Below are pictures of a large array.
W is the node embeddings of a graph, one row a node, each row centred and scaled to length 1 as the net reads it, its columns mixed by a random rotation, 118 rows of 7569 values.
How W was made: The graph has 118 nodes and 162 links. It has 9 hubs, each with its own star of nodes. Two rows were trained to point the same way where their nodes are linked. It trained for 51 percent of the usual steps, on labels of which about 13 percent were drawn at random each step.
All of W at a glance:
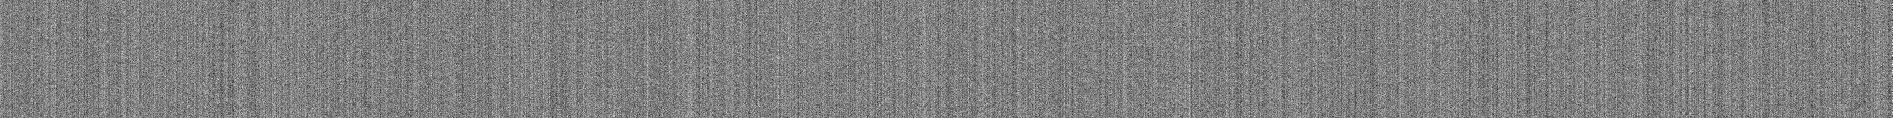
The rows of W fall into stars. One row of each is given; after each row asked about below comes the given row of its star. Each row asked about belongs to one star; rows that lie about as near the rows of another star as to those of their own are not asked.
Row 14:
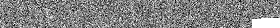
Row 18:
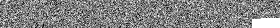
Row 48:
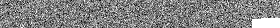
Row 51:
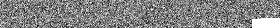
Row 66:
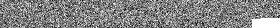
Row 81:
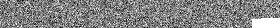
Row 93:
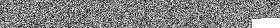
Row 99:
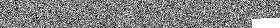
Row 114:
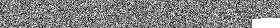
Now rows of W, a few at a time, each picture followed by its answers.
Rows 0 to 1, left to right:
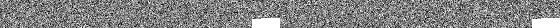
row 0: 18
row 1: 51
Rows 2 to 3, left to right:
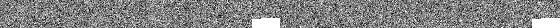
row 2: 48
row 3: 18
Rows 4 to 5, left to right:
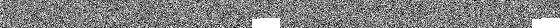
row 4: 51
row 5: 48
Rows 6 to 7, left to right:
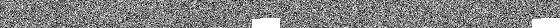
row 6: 14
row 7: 93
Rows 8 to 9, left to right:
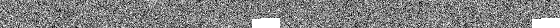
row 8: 114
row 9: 48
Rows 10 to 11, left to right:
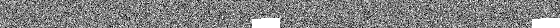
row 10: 14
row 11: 93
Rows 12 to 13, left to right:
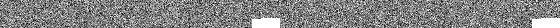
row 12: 48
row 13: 51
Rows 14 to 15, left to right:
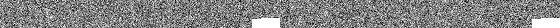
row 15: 99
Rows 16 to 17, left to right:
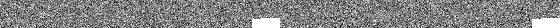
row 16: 99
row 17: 81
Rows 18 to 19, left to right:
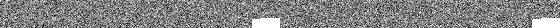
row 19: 114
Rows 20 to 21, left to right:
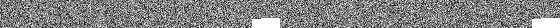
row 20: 93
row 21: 81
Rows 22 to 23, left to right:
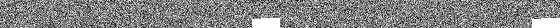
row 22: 99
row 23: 18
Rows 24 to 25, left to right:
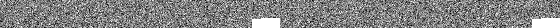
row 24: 93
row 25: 93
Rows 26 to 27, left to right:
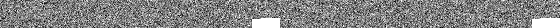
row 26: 18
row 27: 114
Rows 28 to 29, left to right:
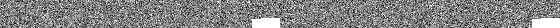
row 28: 81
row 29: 114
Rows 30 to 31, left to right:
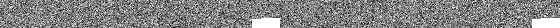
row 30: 114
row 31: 18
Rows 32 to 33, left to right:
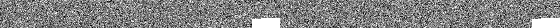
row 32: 18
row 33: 14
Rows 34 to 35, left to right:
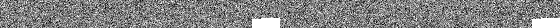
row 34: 48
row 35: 99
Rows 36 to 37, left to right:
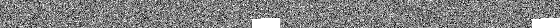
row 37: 99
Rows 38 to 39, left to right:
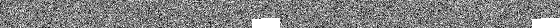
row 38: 18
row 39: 18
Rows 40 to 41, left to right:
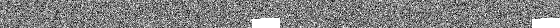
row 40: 14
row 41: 14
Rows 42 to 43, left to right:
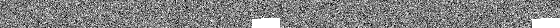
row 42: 14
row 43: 18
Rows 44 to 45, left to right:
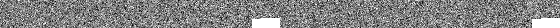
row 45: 48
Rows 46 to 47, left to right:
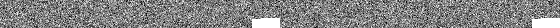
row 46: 51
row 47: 51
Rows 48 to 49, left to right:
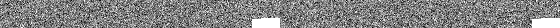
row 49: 114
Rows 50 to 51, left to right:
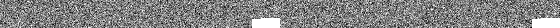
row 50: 93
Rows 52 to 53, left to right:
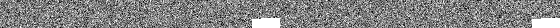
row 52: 81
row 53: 48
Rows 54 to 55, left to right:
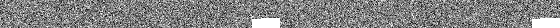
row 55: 51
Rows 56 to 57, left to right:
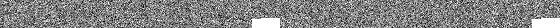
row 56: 48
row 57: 66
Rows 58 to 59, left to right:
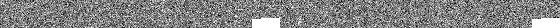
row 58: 48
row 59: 93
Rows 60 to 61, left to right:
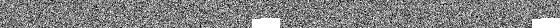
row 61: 81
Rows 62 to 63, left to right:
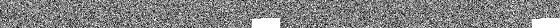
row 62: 14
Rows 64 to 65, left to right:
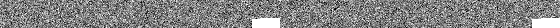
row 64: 51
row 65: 18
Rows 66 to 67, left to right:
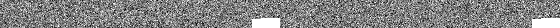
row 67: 93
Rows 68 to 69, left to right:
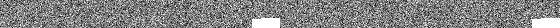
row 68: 48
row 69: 18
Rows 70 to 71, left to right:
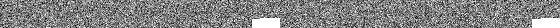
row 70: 114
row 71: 93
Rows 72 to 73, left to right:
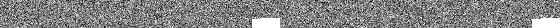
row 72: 51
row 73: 114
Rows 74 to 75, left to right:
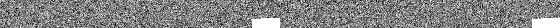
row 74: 99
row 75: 81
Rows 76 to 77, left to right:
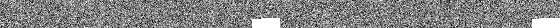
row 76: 66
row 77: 114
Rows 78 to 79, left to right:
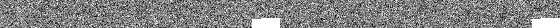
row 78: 48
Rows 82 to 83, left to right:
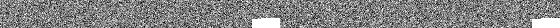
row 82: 51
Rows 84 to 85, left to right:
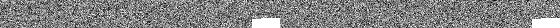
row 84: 114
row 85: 93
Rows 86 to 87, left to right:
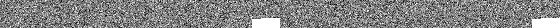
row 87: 18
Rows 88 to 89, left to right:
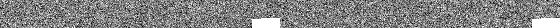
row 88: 99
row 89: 114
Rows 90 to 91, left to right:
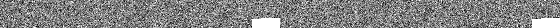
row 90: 114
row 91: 93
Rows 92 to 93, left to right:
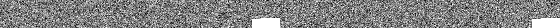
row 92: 114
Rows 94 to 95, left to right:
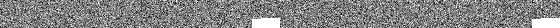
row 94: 51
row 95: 18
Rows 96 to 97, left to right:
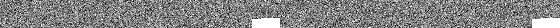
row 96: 93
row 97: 18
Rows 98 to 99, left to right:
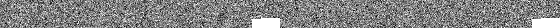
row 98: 66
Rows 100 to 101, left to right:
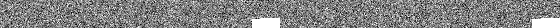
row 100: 51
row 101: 14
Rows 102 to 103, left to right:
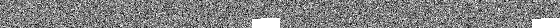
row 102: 93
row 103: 93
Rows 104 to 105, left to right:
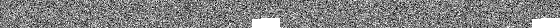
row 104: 48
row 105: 114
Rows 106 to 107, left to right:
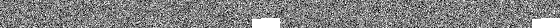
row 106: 48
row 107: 114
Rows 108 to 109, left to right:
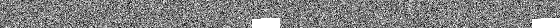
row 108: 93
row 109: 51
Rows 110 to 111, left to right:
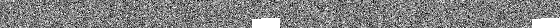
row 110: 81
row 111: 14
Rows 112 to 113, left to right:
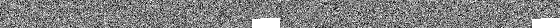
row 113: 18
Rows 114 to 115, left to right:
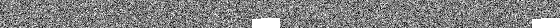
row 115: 99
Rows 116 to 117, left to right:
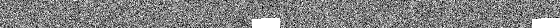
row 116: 99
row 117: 51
